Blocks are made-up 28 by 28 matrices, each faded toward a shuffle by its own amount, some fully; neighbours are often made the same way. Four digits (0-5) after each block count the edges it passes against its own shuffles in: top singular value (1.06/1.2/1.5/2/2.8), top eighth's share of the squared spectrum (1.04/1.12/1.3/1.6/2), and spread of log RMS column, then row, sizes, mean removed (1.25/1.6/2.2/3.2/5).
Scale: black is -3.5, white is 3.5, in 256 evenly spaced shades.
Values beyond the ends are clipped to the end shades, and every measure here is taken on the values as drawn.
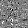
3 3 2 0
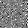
2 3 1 0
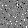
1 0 0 0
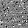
0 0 0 0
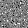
0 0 0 0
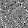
1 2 0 0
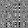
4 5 3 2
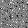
1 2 1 0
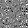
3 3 1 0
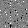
2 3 1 0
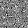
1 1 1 0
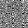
2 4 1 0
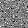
0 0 0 0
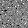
0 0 0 0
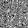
0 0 0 0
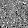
0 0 0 0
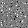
1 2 1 1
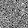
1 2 0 0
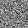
1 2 0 0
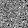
1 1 1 0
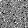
0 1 0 0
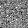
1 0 0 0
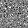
0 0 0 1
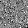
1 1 0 0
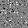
2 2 0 1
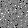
0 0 0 0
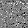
2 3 1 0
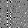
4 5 2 1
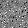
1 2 0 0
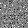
2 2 1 0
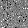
1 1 1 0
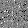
2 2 0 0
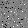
0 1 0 0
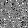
2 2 0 0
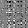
3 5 3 2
